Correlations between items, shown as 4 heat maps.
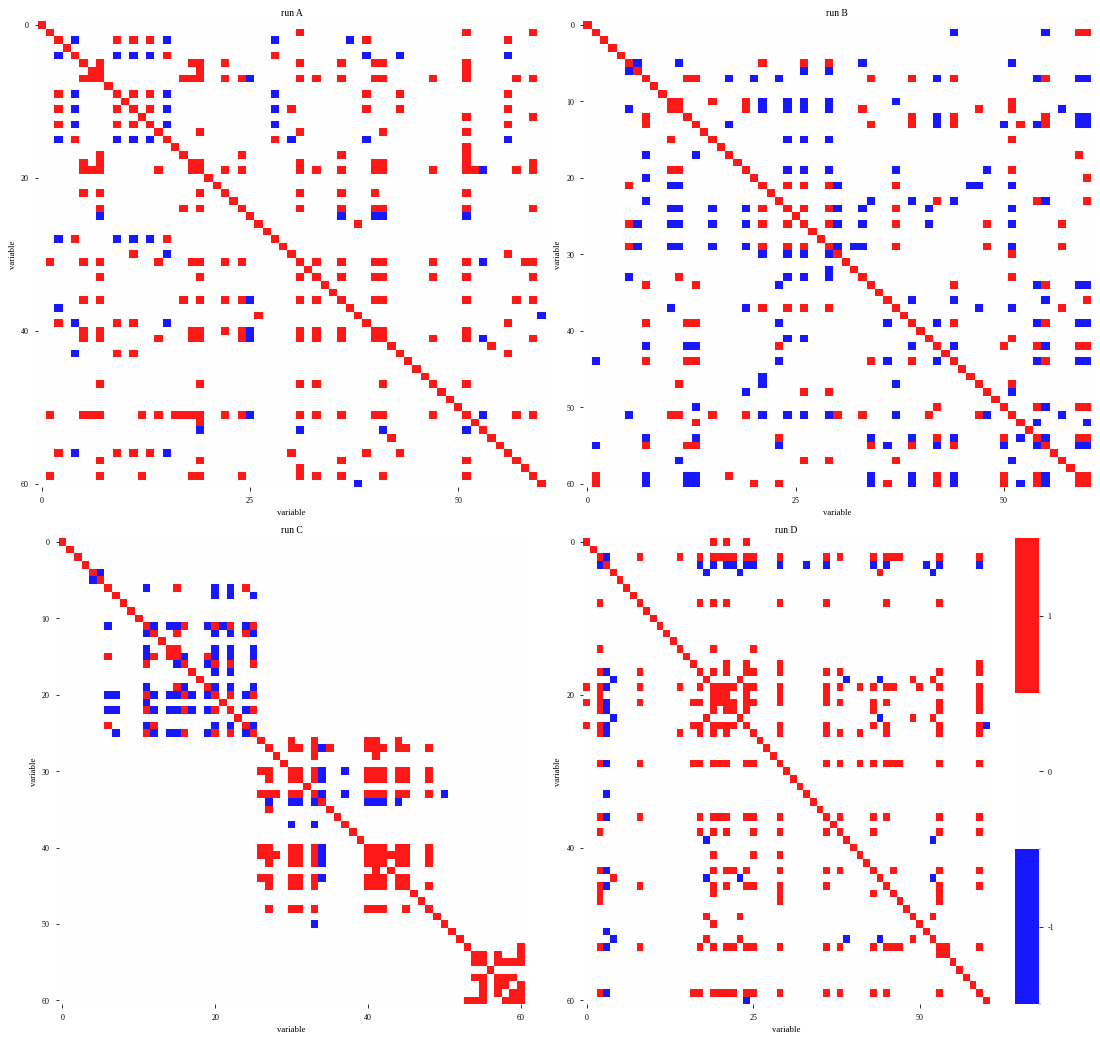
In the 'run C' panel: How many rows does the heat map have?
61
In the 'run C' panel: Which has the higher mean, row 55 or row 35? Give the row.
55
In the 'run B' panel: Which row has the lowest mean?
24
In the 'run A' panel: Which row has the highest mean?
51
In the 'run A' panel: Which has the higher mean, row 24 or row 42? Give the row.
24
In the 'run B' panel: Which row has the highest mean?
50
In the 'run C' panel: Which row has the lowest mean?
34
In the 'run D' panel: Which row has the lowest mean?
3
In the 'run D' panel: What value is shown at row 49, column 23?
1
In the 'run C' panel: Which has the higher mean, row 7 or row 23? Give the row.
23
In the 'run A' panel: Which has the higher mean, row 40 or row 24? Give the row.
40
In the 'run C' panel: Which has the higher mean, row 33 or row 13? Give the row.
33
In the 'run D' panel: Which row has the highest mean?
19
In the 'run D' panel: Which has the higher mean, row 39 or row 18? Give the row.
18
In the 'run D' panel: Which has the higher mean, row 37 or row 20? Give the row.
20
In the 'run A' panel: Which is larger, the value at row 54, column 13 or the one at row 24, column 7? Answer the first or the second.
the second
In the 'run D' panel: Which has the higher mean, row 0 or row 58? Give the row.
0
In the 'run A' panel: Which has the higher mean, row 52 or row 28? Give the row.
52
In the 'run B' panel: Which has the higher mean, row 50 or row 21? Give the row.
50
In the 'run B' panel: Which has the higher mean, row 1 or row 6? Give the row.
1
